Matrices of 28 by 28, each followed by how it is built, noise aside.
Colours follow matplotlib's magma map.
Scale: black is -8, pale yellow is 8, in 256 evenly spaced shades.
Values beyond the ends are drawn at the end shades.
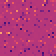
sparse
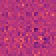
low rank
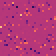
sparse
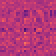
low rank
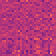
low rank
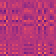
low rank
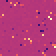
sparse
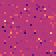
sparse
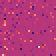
sparse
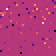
sparse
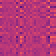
low rank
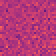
low rank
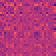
low rank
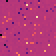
sparse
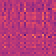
low rank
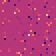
sparse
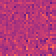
low rank
